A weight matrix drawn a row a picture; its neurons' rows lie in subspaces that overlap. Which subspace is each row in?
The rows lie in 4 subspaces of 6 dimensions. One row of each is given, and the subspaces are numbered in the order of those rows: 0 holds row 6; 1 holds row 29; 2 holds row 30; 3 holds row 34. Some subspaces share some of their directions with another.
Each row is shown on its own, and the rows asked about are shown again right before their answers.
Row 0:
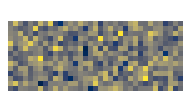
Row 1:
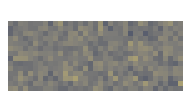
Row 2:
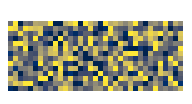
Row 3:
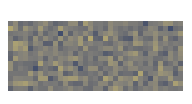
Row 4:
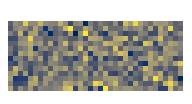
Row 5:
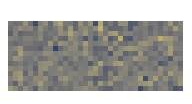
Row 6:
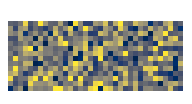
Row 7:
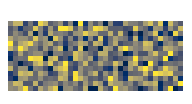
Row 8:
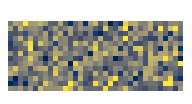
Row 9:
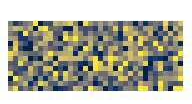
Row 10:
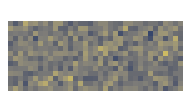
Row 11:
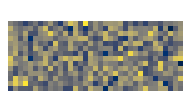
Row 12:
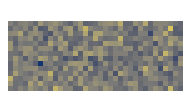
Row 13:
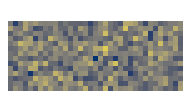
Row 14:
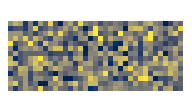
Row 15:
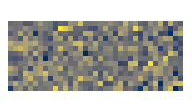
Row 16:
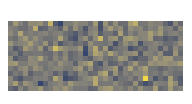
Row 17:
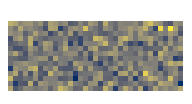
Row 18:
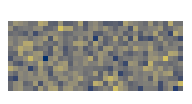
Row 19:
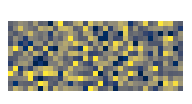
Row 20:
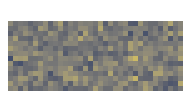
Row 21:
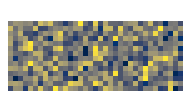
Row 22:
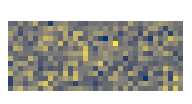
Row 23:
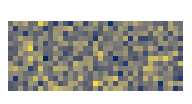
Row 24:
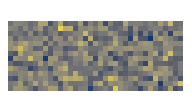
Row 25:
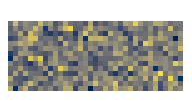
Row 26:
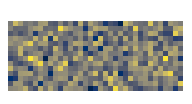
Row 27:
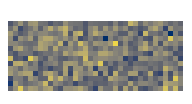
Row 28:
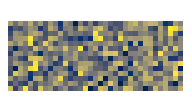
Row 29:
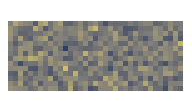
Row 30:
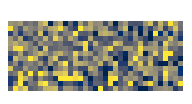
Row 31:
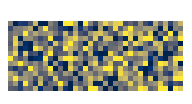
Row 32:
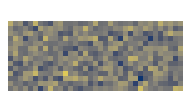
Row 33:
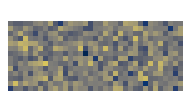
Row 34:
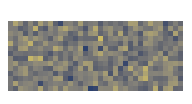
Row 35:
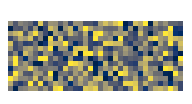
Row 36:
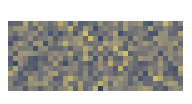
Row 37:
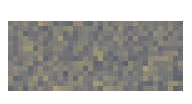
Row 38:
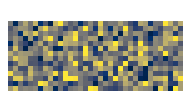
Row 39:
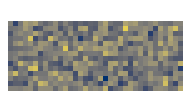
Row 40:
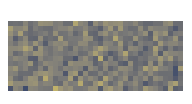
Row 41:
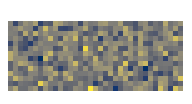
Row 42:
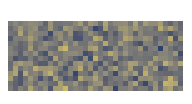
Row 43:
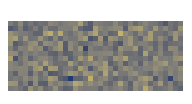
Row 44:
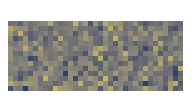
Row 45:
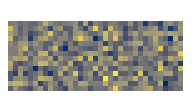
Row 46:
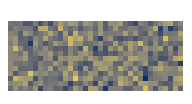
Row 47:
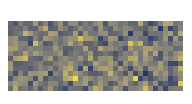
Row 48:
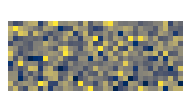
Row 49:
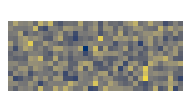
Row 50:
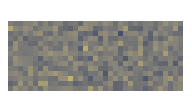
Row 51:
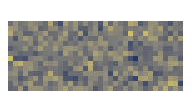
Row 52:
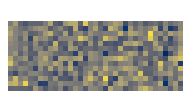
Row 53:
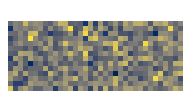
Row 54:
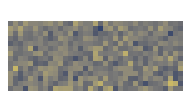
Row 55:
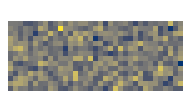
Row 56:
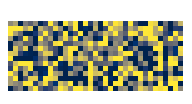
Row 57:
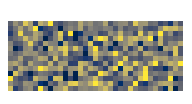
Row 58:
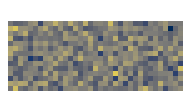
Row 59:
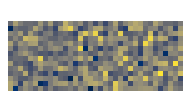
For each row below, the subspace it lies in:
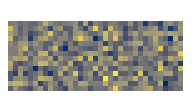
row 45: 1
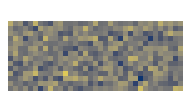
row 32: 3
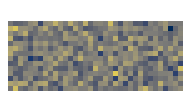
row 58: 0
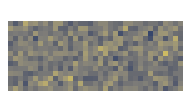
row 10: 1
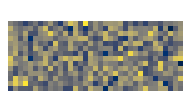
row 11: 2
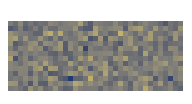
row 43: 2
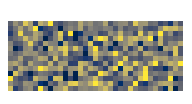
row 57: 3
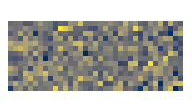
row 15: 1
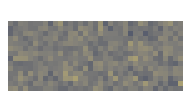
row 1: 3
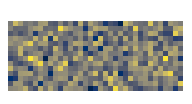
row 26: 0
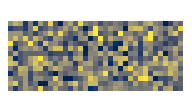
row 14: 2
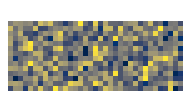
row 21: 2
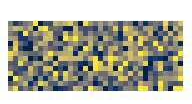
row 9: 0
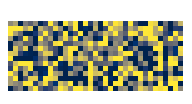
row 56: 3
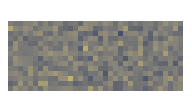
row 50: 2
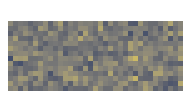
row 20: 3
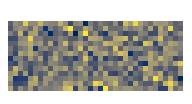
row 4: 2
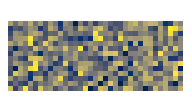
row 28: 1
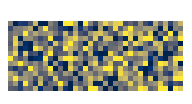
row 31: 1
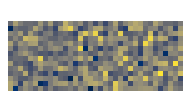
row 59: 2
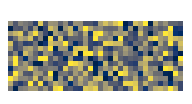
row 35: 0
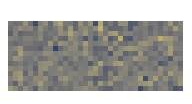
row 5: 3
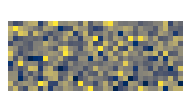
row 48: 0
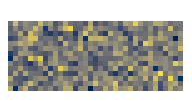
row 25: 2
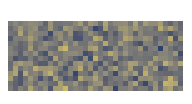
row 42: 1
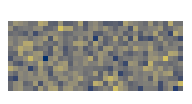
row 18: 0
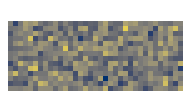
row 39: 1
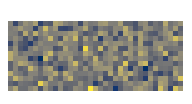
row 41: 2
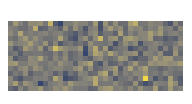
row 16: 3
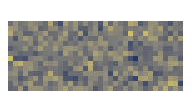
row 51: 3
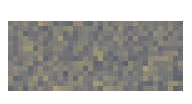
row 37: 0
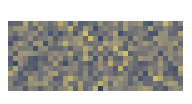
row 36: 2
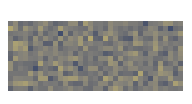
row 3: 2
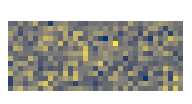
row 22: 3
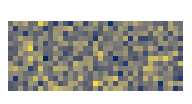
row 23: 0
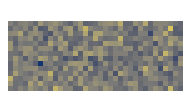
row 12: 0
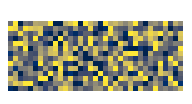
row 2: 2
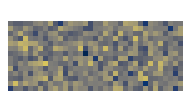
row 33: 1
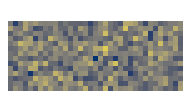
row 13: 1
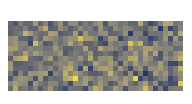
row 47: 3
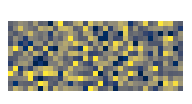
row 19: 1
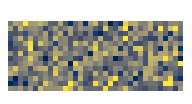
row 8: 0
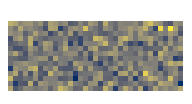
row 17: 3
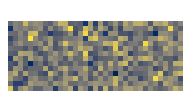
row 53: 2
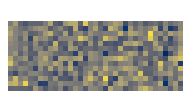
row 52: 1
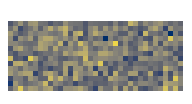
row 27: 3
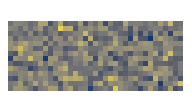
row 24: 2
